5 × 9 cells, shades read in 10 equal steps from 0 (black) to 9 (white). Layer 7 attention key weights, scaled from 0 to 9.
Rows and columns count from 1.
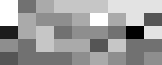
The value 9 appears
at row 1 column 1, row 2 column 1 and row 2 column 6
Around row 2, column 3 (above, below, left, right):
6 7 6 5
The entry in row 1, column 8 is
8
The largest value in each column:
9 6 7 7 7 9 8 8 8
